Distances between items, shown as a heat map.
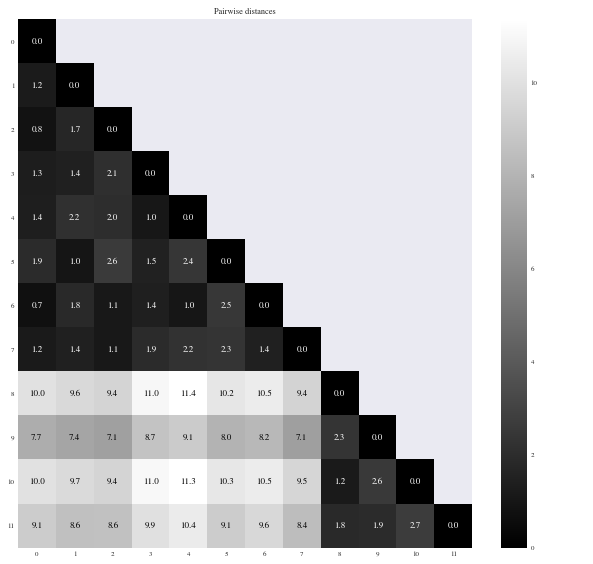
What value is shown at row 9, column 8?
2.3
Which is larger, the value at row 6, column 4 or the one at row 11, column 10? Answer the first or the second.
the second
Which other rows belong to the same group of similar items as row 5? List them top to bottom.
0, 1, 2, 3, 4, 6, 7
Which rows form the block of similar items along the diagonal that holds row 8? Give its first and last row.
8 to 11
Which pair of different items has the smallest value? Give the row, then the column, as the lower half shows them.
6, 0
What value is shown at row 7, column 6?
1.4
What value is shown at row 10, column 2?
9.4
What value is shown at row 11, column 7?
8.4
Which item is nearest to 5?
1
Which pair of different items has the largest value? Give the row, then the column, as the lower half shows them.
8, 4
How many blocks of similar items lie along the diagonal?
2
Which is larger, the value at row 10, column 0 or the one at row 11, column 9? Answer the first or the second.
the first
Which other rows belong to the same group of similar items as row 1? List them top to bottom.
0, 2, 3, 4, 5, 6, 7
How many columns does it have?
12
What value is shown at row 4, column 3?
1.0
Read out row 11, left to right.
9.1 8.6 8.6 9.9 10.4 9.1 9.6 8.4 1.8 1.9 2.7 0.0
